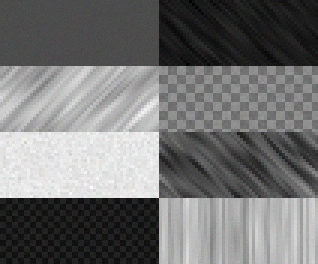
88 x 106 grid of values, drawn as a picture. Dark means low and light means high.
The table splits into 4 rows of 2 panels. Panel 1,1: low, flat. Panel 1,2: very low, slanting down to the right, faint in contrast. Panel 2,1: high, slanting up to the right. Panel 2,2: middling, checkered. Panel 3,1: very high, fine-grained, faint in contrast. Panel 3,2: low, slanting down to the right. Panel 4,1: very low, checkered, faint in contrast. Panel 4,2: high, streaked downward.
